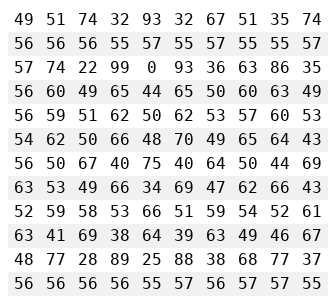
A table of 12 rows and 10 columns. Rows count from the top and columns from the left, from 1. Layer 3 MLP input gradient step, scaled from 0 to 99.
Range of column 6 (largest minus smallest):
61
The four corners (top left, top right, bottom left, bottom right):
49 74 56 55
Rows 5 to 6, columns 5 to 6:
50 62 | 48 70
